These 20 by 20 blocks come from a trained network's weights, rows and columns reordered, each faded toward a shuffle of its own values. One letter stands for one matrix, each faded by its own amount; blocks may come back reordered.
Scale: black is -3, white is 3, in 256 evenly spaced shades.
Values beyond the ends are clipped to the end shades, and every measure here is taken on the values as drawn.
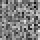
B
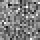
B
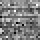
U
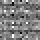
U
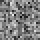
B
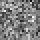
B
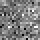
B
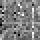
U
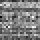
U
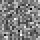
B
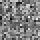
B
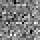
B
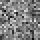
B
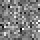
B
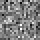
B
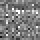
U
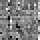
U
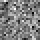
B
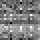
U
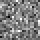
B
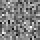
B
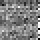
U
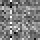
U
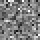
B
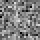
B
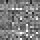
U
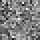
B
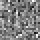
B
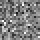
B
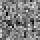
B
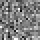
B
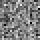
B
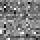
U
